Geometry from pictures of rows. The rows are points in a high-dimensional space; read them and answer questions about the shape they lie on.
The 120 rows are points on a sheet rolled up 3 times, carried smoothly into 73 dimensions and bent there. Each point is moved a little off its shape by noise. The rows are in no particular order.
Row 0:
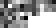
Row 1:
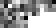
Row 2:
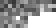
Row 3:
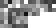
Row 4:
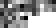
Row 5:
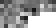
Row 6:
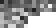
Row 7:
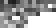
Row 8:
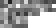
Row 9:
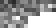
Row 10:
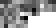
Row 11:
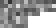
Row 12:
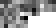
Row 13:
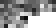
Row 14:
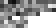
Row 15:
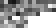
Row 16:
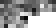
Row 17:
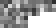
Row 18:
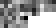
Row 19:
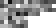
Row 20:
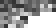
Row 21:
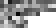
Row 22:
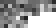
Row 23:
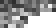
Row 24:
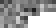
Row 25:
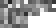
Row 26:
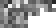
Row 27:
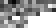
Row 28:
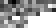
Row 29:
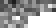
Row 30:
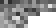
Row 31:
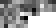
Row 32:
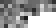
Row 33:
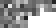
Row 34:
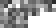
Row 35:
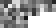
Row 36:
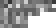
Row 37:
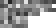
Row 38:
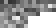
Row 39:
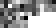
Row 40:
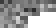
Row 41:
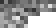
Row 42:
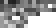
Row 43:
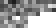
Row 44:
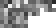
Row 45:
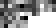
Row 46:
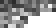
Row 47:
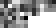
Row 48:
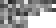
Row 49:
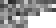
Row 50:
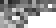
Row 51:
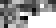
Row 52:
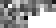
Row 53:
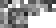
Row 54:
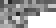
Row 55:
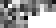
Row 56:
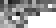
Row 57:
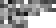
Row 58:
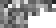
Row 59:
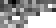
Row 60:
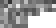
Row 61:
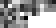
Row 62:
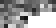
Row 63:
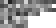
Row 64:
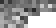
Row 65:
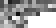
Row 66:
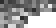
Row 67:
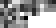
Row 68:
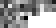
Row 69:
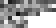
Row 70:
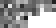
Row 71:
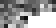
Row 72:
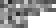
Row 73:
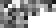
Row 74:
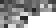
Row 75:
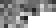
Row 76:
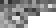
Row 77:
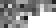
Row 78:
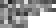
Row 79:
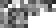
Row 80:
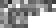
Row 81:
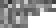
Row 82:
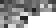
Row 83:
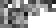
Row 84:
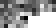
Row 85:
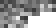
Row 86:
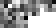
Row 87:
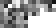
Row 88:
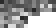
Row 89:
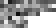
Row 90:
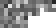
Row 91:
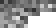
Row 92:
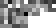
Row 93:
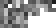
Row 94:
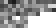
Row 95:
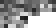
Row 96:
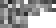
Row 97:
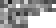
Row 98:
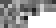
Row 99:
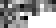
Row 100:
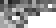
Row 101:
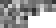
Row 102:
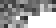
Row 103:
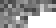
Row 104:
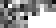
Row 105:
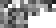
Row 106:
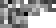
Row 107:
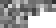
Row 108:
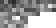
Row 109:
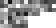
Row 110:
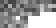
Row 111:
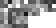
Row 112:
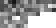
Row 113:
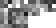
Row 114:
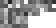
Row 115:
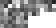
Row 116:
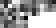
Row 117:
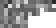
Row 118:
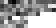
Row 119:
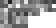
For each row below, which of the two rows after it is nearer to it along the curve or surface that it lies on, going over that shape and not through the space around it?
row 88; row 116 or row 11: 116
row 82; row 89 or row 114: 89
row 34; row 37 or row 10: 37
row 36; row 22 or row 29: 22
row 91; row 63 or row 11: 63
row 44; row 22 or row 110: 22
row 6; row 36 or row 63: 63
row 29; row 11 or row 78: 78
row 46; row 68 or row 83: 68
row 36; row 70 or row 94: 70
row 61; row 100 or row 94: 100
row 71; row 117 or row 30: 30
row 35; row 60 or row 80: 80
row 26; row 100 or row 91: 91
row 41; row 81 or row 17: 17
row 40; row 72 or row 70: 70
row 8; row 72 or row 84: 72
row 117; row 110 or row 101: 101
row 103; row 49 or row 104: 49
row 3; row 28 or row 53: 53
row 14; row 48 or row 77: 48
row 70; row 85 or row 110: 85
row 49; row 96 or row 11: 96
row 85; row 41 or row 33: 41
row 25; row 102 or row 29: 29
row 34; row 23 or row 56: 23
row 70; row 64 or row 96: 64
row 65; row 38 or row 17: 38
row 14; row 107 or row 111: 111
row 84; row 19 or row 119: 119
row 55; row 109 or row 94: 109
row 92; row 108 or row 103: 108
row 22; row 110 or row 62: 110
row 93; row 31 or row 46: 31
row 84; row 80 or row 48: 80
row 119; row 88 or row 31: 31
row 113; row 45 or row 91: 45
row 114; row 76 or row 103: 76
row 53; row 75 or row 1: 1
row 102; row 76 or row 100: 76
